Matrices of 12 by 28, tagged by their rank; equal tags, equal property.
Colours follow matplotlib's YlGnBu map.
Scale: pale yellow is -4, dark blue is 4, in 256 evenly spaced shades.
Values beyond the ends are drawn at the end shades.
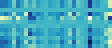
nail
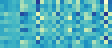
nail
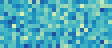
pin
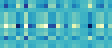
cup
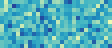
pin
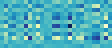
nail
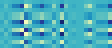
cup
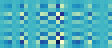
cup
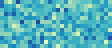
pin
